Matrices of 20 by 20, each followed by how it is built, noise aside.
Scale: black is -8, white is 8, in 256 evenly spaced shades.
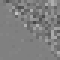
upper triangular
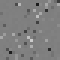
sparse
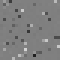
sparse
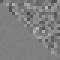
upper triangular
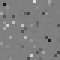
sparse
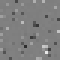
sparse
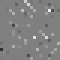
sparse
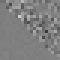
upper triangular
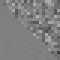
upper triangular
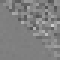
upper triangular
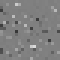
sparse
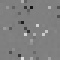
sparse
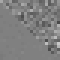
upper triangular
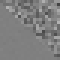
upper triangular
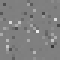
sparse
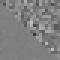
upper triangular
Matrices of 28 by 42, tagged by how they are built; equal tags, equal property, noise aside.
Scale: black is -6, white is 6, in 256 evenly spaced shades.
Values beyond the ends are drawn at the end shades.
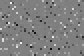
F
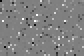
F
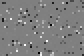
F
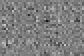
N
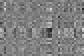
N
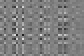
N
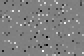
F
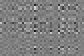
N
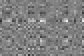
N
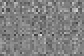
N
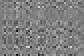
N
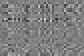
N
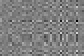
N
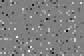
F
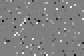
F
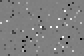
F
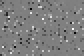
F
